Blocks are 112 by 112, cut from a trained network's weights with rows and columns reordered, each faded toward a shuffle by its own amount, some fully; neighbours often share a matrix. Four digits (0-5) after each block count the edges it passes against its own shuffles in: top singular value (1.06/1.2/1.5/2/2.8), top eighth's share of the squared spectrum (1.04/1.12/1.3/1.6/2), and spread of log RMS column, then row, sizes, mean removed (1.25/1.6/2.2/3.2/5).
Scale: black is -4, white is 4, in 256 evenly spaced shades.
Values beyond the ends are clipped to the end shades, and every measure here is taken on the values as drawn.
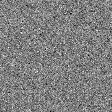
1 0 0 0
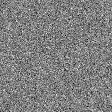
1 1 0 0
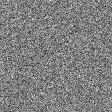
0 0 0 0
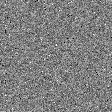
1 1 0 0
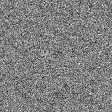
3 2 0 0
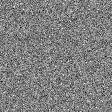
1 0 0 0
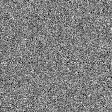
2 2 0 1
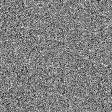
2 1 0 0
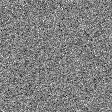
0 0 0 0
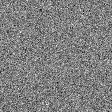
0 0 0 0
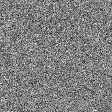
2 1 0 0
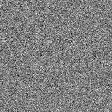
3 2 0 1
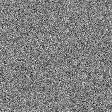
2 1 0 0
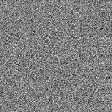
4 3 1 2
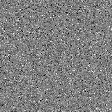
3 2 0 1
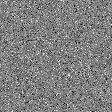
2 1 0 0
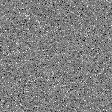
2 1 0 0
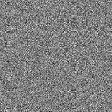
4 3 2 2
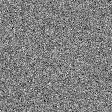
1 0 0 0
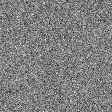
1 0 0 0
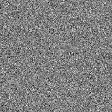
3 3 1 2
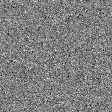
2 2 0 0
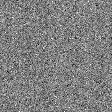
2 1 0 1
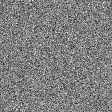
0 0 0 0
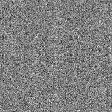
3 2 0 1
